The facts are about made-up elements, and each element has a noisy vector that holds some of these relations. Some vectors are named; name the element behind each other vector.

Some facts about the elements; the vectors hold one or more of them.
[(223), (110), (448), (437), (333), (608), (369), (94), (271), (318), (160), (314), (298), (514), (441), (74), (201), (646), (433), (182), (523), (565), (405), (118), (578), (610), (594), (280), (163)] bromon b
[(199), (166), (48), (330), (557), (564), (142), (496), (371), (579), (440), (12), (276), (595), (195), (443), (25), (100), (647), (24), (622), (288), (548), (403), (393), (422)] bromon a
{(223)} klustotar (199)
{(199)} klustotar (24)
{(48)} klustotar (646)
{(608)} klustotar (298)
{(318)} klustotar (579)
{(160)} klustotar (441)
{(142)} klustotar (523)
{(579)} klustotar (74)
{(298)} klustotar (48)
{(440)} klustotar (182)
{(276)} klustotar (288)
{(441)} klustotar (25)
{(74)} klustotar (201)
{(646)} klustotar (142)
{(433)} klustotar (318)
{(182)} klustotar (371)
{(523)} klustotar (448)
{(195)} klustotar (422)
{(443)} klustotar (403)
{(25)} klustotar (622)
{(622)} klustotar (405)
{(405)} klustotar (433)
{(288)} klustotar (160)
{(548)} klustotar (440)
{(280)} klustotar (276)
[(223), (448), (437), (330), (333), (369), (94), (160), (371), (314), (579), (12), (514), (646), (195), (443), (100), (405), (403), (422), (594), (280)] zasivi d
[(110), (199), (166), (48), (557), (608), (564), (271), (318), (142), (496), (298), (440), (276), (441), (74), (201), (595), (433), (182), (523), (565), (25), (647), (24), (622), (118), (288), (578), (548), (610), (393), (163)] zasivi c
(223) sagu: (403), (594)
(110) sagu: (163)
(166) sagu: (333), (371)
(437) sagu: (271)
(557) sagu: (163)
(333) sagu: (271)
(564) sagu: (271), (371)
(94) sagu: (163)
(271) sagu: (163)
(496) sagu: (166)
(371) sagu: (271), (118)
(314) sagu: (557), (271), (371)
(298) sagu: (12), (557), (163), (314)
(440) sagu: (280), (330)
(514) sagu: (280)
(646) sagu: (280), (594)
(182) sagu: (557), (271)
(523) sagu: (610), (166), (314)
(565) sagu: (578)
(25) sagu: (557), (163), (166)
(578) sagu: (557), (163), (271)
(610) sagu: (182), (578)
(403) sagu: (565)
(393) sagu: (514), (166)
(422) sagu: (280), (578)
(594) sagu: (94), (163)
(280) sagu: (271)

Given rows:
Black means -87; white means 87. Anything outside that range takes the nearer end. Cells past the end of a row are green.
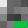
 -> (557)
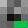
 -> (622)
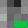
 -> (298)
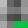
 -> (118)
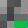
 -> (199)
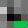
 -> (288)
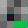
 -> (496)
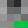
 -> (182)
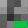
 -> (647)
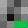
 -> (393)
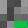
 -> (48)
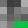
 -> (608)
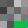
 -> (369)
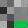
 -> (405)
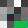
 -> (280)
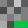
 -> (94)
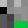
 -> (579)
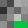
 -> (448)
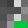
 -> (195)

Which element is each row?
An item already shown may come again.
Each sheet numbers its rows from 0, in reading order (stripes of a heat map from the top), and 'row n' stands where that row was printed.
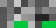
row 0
(371)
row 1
(441)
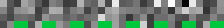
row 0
(24)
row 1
(440)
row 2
(608)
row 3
(422)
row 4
(163)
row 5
(160)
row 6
(201)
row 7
(548)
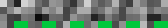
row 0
(318)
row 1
(622)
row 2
(440)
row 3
(166)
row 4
(24)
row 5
(441)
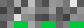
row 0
(422)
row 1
(118)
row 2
(330)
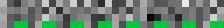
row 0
(578)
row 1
(371)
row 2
(403)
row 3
(433)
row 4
(223)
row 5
(25)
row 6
(443)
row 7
(371)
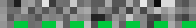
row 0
(523)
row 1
(12)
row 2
(514)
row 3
(441)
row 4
(646)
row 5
(74)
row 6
(271)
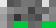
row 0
(163)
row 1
(100)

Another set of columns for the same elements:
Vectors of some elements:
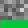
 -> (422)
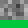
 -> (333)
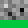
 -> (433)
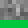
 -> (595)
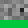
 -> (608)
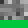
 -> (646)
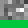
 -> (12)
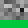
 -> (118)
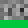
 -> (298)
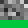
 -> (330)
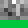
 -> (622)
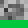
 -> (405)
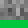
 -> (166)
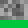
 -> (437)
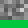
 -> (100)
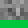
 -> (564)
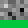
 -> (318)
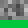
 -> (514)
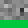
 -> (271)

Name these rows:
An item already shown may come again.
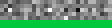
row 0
(160)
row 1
(403)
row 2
(182)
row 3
(223)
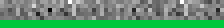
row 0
(166)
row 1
(433)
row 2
(622)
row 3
(548)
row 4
(523)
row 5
(280)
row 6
(25)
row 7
(74)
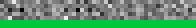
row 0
(440)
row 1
(448)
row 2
(182)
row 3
(330)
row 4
(448)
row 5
(371)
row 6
(441)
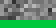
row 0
(579)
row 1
(201)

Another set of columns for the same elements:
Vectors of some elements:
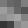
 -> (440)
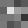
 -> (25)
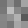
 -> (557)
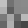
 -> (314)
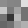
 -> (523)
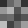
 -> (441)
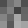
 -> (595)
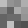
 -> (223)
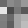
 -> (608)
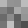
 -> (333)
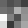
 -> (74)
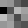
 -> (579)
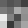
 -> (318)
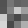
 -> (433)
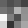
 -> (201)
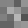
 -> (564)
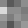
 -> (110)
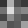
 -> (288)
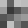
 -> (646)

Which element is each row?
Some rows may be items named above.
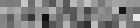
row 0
(182)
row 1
(160)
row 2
(514)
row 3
(422)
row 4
(448)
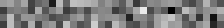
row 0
(330)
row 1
(622)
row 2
(646)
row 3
(12)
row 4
(405)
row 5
(608)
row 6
(579)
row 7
(160)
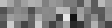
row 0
(371)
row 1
(12)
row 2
(280)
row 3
(514)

